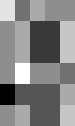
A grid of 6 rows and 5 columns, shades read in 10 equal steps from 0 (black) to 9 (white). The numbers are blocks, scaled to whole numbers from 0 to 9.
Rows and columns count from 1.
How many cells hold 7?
3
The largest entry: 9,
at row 4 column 2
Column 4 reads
5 2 2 5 3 3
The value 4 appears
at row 1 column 2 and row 4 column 5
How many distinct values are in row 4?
3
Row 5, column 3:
3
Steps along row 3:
up down same up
